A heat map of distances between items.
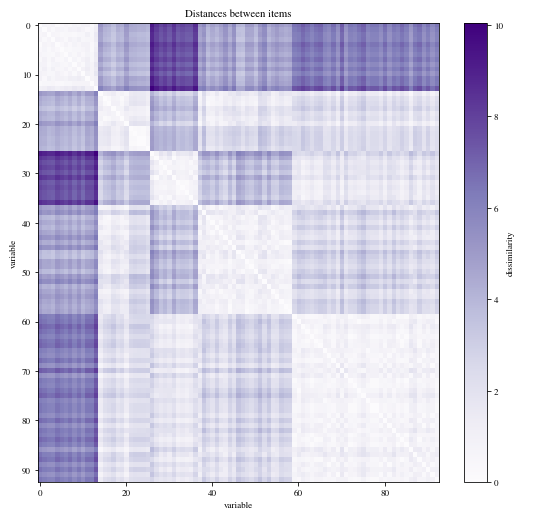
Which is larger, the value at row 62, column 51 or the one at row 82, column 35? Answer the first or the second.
the first
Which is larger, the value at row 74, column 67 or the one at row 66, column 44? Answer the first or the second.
the second
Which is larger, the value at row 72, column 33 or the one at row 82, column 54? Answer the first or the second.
the second
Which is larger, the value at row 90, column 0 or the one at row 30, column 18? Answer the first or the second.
the first
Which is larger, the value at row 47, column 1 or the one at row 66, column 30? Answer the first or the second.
the first
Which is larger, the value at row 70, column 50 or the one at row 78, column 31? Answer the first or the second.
the first
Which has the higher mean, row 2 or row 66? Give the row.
2
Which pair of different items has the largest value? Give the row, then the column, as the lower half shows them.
26, 13
